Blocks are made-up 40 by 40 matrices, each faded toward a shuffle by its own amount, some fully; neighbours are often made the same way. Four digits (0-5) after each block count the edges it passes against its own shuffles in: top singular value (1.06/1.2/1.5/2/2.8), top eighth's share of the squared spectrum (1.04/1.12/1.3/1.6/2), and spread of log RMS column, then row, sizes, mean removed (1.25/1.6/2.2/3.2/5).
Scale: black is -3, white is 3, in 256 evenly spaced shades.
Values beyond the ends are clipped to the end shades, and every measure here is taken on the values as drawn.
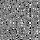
3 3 2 1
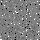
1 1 0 0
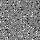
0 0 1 0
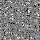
0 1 1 0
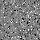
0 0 0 0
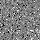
0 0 0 0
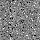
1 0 0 0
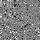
2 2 2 1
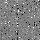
2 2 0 0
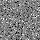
0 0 0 0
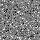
0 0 0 0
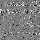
2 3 0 2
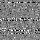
2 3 0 3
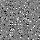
2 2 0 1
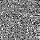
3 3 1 1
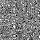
2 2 1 0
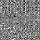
4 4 2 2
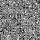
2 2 0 0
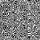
3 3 2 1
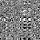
4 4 2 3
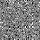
3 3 1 1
